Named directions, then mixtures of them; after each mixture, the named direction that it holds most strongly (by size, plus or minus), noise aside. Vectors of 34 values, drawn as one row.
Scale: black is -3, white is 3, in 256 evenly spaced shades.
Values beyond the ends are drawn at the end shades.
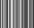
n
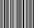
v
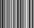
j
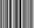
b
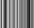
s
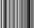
s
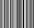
v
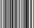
j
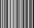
n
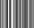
n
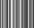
n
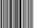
b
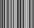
j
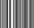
n
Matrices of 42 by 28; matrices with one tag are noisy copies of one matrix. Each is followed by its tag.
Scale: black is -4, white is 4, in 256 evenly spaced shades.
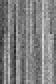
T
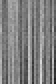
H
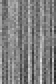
H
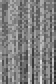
H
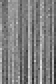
H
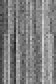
T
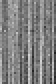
H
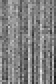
H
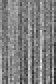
H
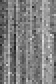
T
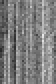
T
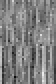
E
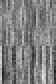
E
